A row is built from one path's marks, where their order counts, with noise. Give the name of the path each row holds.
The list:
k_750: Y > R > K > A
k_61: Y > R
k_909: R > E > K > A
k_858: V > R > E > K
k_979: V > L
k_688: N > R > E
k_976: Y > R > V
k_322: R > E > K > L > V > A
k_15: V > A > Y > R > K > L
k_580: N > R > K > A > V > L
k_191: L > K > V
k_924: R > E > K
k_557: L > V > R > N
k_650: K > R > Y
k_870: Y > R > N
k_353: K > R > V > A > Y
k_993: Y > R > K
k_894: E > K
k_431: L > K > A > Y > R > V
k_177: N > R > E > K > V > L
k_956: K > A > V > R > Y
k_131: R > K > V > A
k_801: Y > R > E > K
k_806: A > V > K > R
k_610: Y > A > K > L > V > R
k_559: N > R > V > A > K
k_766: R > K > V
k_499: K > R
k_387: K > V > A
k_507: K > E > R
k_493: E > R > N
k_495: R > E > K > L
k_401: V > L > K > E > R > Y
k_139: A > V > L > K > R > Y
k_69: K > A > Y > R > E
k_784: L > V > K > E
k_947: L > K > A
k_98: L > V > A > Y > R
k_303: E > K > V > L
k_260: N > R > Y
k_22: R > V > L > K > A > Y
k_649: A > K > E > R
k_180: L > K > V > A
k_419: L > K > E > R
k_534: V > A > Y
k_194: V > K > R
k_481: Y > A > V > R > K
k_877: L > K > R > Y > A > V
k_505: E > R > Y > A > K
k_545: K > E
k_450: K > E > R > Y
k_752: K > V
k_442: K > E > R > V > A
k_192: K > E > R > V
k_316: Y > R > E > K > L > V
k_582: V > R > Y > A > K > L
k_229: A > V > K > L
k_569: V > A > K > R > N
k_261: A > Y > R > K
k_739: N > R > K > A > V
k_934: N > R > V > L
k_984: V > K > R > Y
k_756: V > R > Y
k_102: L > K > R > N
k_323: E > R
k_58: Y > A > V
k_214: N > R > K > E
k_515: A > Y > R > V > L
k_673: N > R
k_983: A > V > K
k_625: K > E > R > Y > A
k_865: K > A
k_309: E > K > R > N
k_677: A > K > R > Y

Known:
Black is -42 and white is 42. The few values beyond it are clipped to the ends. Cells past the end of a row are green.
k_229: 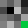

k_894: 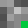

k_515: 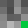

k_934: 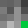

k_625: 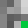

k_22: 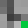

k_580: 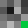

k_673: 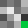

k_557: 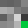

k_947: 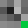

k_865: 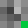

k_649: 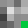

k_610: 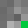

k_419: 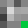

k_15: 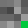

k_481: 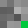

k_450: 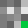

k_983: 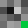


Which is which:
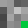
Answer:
k_858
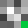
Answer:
k_688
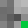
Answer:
k_750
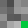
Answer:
k_431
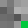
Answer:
k_505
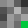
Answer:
k_495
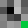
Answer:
k_180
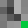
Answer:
k_131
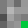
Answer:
k_499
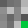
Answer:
k_650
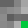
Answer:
k_139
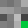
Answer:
k_569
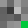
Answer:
k_559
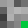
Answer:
k_924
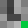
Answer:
k_877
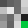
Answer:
k_260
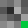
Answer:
k_582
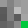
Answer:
k_909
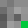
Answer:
k_806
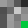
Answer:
k_784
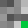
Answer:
k_956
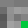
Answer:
k_194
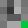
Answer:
k_739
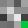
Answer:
k_309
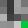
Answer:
k_58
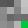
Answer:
k_98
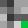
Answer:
k_534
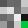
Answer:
k_870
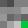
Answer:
k_976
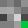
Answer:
k_102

